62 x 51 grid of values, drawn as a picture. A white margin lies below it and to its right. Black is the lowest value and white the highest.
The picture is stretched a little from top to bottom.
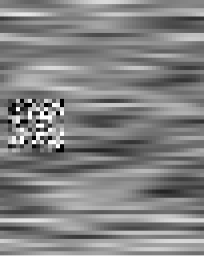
Streaks run across, left to right. An odd patch, rougher than its surroundings, sits in the middle left. Values change most from cell to cell in the middle left.
